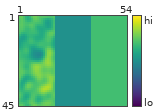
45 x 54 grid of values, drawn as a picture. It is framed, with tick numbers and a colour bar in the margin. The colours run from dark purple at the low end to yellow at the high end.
The table splits into one row of 3 panels. Panel 1,1: high, blotchy. Panel 1,2: middling, flat. Panel 1,3: high, flat.
